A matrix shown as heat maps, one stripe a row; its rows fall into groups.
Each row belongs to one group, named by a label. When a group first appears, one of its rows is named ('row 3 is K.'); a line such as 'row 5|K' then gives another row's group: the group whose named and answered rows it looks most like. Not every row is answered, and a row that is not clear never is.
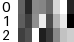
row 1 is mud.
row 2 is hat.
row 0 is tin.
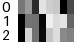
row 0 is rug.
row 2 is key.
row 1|key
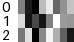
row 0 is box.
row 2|rug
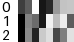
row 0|hat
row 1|key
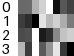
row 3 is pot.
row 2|hat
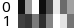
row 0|hat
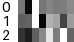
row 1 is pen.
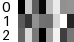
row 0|key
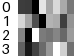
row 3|tin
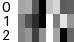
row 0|key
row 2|rug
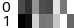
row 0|hat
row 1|tin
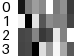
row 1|pot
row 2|hat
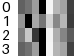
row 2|key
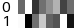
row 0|rug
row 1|mud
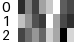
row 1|rug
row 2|pen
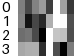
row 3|pen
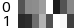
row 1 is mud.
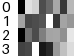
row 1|box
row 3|hat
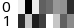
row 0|pot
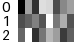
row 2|rug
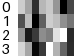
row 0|rug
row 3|rug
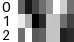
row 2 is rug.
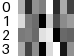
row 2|box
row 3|pen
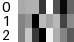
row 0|pen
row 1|rug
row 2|key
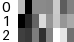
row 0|pot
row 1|tin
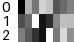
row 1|hat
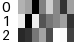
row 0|rug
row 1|pot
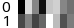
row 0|key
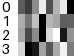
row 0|mud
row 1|pen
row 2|pen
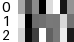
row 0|pen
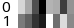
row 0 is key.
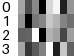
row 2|pen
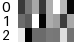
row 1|pen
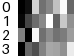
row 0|tin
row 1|box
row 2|pot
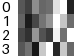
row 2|hat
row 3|box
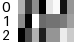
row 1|pot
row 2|hat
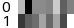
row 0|pot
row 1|hat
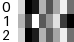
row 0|mud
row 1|pot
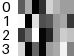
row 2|hat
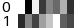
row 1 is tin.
